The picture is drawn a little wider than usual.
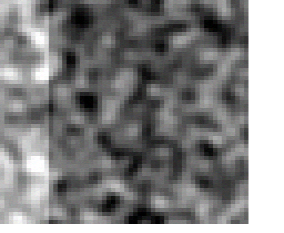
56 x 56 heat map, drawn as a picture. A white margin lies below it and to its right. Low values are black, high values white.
Seam: vertical, 20% of the way across, the left part higher. Ninth with the highest average: bottom left. Grain: blotchy. Stripes: none.
